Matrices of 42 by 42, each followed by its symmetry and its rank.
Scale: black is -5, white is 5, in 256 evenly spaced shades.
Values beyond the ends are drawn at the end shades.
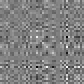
symmetric, rank three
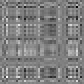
antisymmetric, rank two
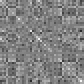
symmetric, rank five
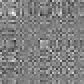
symmetric, rank three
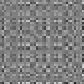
antisymmetric, rank two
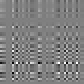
neither, rank one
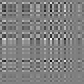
neither, rank one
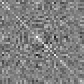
symmetric, rank five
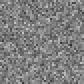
neither, full rank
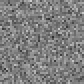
neither, full rank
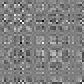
symmetric, rank three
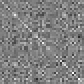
symmetric, rank five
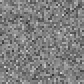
neither, full rank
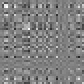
symmetric, rank three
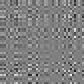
antisymmetric, rank two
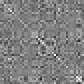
symmetric, rank five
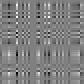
neither, rank one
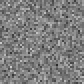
neither, full rank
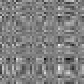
antisymmetric, rank two
